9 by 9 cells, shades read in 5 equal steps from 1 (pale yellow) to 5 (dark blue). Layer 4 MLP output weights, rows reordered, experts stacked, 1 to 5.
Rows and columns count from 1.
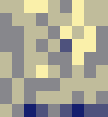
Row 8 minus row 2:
0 0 1 -1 0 0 2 0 1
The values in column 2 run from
2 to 3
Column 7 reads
1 1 2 1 1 2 2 3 5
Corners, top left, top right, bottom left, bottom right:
2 2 2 4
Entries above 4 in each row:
0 0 0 0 0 0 0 0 2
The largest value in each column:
3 3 5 4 3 4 5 4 4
